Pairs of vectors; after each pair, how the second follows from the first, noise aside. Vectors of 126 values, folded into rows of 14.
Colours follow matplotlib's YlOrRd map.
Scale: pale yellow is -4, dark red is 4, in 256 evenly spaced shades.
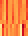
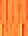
shrunk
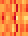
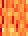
wrapped around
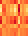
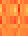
shrunk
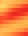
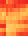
wrapped around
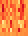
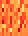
sign-scrambled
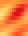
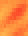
shrunk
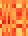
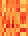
wrapped around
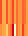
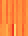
shrunk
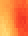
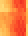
wrapped around
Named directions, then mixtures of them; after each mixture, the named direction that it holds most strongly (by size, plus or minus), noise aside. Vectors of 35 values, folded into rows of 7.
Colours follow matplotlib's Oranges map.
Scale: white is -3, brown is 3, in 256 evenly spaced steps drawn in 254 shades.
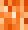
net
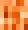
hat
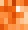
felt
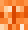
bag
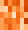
net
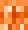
bag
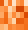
felt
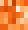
felt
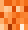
bag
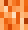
net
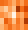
felt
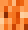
hat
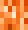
net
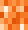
bag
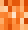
net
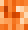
felt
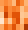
hat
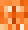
bag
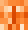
bag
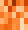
net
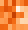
felt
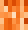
net
